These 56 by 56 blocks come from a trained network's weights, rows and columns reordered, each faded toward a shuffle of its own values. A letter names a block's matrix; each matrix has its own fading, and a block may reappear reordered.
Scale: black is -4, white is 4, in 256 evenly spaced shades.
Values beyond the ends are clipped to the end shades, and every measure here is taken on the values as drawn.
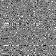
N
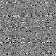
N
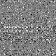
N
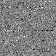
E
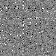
E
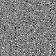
E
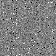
E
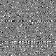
N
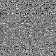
N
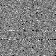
E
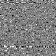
N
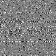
N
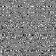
N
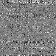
N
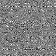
N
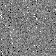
E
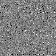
E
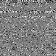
N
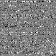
N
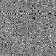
N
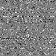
N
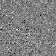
E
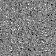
E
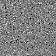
E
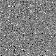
E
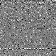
N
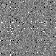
E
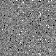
E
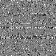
N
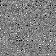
E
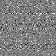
N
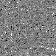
E
